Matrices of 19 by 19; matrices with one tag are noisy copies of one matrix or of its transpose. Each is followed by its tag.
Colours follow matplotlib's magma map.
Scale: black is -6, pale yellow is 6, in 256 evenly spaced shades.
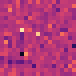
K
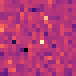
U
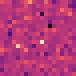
U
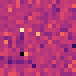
K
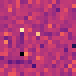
K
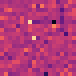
K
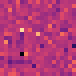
K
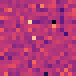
K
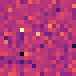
K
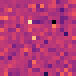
K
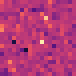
U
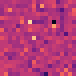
K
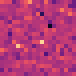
U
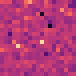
U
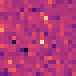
U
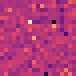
K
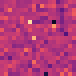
K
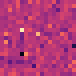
K
